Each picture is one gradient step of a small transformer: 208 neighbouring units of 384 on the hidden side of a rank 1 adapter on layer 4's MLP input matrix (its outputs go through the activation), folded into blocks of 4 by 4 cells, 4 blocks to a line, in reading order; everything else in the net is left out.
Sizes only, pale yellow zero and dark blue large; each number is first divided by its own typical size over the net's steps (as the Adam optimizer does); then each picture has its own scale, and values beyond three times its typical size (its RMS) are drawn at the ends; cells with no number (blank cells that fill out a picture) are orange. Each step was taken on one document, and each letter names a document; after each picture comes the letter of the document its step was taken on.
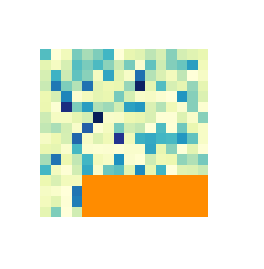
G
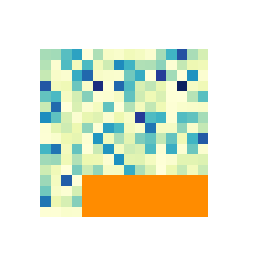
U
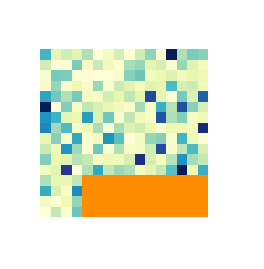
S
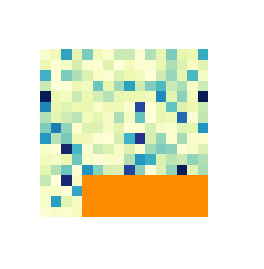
S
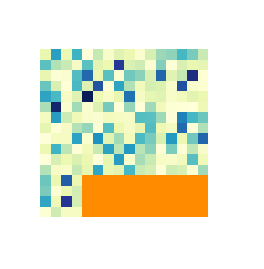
U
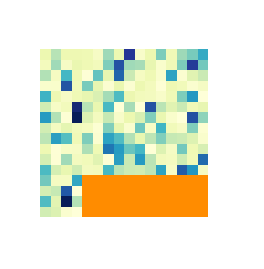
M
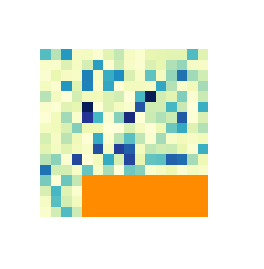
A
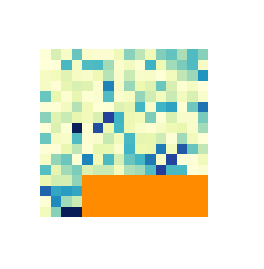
A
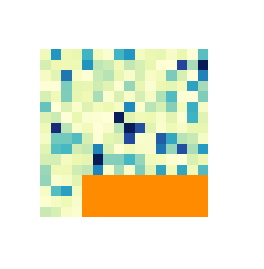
M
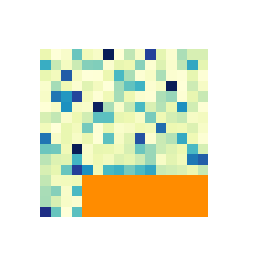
G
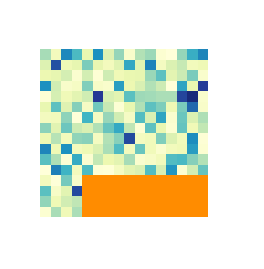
U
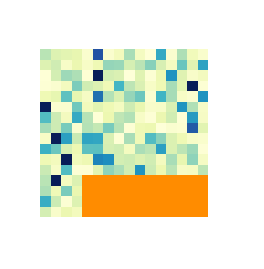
M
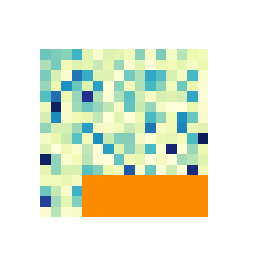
U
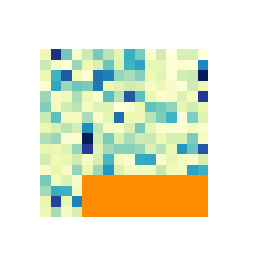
M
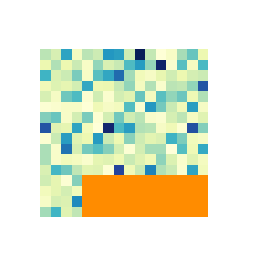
M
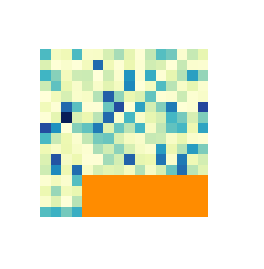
A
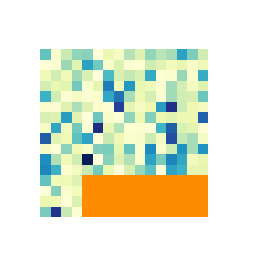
A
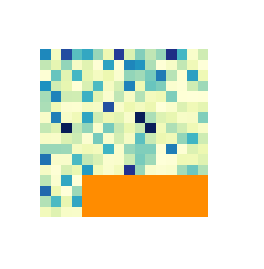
U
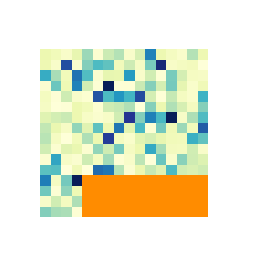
A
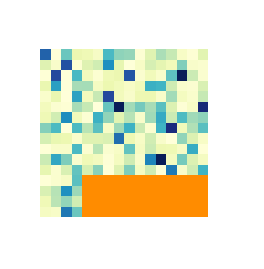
A
